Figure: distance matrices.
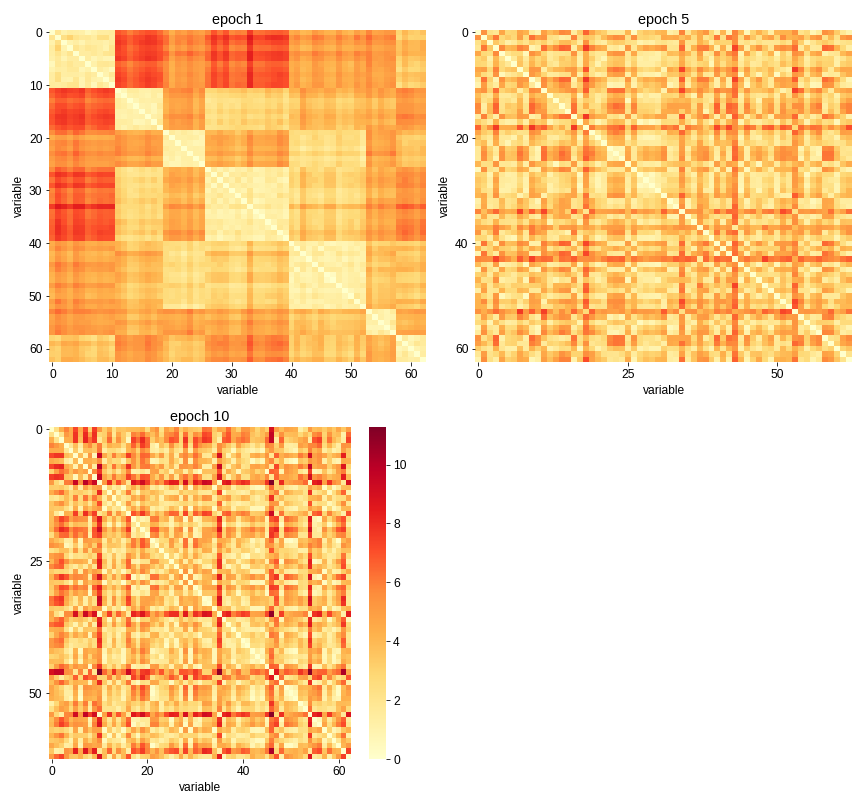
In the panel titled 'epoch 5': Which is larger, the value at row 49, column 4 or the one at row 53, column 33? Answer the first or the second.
the second
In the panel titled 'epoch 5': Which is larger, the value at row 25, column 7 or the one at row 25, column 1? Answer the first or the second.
the first
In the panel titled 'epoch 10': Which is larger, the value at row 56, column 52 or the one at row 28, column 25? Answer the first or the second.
the first
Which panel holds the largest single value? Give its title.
epoch 10
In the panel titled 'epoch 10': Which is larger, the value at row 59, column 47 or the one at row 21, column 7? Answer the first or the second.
the second
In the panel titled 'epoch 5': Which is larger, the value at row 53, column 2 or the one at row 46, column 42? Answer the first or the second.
the first
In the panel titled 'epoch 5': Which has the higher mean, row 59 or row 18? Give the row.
18
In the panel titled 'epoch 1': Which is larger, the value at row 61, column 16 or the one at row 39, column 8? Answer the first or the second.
the second
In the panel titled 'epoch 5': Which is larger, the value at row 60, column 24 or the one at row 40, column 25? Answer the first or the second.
the second
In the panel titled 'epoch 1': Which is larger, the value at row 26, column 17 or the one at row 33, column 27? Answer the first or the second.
the first
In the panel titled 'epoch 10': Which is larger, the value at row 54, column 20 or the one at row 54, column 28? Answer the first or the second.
the second
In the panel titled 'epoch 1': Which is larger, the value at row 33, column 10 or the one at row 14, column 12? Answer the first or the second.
the first
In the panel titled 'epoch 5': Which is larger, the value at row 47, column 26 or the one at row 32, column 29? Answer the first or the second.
the first
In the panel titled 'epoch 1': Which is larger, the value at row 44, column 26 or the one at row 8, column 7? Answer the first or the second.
the first
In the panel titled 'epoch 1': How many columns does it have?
63
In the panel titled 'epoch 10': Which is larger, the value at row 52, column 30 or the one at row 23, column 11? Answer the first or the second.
the first
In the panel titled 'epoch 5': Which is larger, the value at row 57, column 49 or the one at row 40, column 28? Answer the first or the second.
the second
